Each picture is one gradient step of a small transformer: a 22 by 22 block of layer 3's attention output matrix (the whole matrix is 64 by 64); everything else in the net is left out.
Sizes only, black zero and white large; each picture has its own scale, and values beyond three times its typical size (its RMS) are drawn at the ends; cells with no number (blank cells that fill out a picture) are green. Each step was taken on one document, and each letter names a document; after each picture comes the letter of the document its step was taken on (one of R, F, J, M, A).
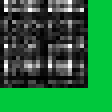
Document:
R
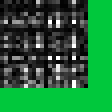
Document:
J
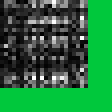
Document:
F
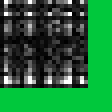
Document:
R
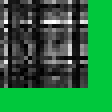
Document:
R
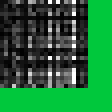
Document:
J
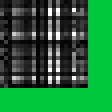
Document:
J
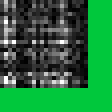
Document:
F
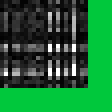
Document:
J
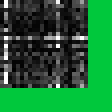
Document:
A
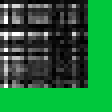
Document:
A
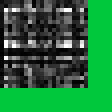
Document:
R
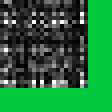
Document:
F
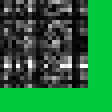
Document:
R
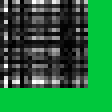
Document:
A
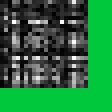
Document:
A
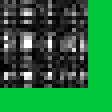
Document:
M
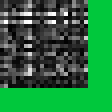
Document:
M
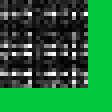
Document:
M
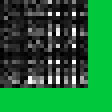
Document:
J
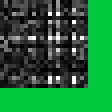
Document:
J
